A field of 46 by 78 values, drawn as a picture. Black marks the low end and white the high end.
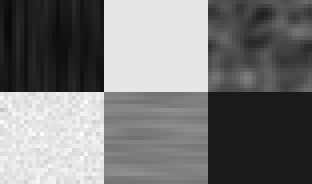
It is made of 2 by 3 panels. Panel 1,1: very low, streaked downward, faint in contrast. Panel 1,2: very high, flat. Panel 1,3: low, blotchy. Panel 2,1: very high, fine-grained, faint in contrast. Panel 2,2: middling, streaked across, faint in contrast. Panel 2,3: very low, flat.
